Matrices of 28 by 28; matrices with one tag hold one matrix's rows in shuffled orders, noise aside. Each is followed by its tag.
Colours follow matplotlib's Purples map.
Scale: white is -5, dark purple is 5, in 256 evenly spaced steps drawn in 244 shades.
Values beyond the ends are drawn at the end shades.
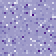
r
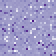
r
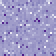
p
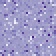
r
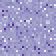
p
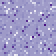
r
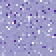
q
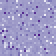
p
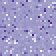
r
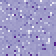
q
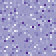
r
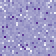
p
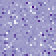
r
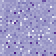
q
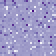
r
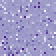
p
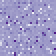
q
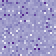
p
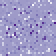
q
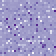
q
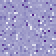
r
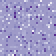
q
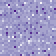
q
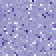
r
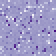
q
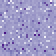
p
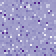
p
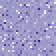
p
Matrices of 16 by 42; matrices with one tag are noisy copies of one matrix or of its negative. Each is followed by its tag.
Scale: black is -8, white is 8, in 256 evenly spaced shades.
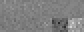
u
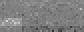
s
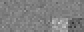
u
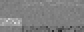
s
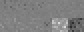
u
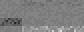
s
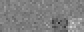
u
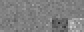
u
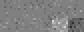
u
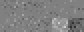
u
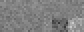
u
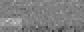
s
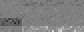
s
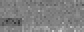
s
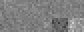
u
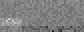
s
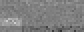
s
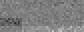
s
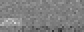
s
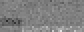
s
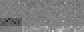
s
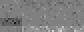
s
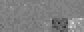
u
